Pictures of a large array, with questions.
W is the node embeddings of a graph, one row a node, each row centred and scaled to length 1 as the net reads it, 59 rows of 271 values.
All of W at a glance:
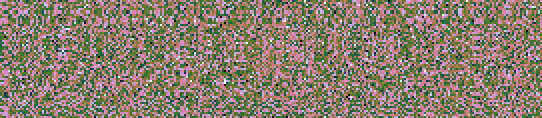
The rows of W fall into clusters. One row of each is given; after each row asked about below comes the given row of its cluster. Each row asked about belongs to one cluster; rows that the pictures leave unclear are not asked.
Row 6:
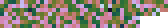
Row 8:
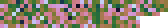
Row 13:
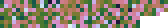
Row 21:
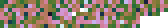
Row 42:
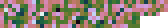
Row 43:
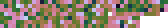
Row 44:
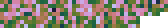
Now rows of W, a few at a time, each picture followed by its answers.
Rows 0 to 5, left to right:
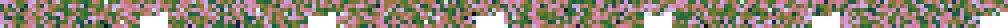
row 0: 42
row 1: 44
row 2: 6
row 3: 42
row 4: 13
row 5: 6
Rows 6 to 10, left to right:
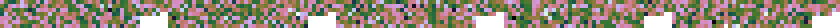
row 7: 13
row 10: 42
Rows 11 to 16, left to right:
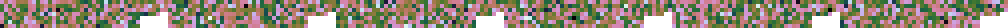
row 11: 42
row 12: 8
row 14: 43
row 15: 42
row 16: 43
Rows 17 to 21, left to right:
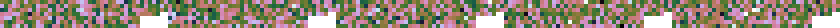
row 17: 44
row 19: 43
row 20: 13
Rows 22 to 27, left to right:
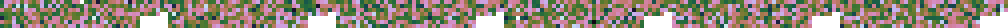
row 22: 13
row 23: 43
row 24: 43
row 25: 13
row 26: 8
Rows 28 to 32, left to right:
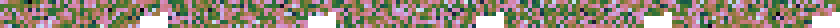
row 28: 21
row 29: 43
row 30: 21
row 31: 13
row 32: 8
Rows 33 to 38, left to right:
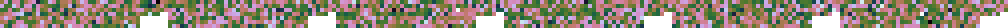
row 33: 44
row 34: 21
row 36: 13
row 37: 42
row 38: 6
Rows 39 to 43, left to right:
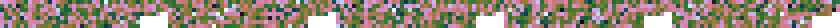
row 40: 21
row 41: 42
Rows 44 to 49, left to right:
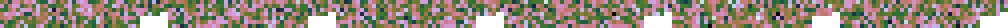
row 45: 21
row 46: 43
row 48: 8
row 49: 13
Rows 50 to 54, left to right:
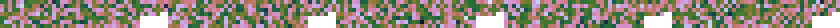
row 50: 43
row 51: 6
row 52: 43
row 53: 42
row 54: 13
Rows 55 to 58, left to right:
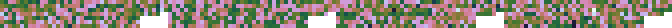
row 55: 21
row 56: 42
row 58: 44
